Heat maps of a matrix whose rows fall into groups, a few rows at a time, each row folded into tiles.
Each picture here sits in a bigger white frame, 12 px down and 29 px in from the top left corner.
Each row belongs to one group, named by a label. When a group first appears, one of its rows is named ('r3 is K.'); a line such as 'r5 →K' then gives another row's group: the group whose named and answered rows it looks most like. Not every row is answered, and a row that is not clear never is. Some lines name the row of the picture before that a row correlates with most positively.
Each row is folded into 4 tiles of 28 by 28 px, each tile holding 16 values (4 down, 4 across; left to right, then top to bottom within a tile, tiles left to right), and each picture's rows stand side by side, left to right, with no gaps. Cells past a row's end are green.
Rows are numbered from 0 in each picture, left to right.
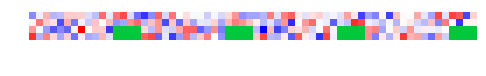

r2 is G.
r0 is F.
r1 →G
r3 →F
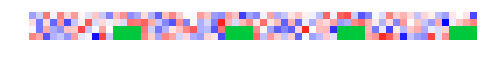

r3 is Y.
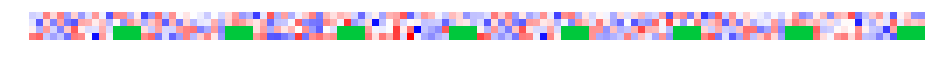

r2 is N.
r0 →G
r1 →G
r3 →Y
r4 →G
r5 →F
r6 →G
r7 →Y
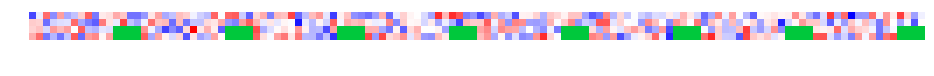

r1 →F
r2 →Y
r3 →F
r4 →N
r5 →G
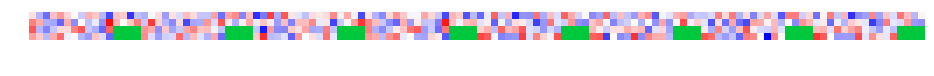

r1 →F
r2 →G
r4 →N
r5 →N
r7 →N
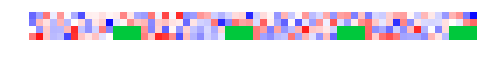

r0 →G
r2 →F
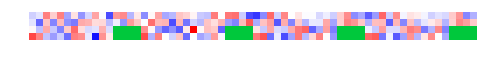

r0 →G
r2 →G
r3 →G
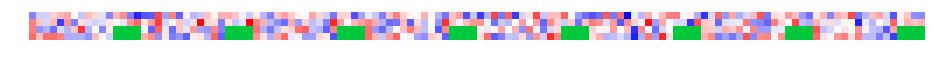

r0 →Y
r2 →Y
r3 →Y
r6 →N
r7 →Y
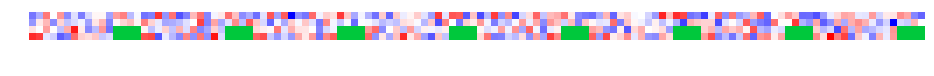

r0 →G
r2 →N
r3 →F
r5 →F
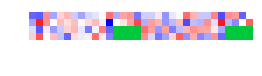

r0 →G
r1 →F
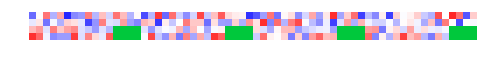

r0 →N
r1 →N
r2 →N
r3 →F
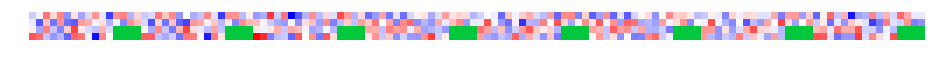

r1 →G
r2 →N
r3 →N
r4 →F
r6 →F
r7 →N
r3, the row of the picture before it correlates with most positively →2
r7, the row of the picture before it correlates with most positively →0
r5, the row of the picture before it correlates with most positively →2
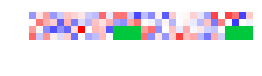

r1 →F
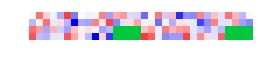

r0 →F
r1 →N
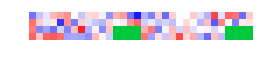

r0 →Y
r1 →F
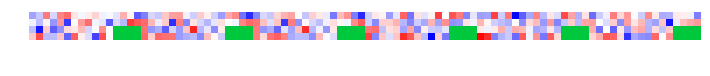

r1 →Y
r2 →Y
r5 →Y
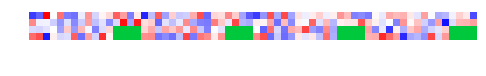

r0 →N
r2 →G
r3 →Y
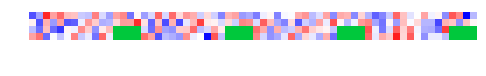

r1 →G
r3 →Y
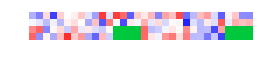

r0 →F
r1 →Y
